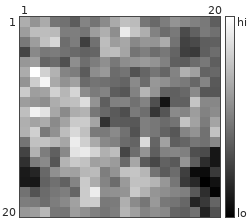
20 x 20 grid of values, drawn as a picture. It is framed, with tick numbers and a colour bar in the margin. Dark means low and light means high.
On average the colour sits 50% of the way up the scale. The histogram is bell-shaped. There are no regular stripes. The bottom right is the ninth with the lowest average.
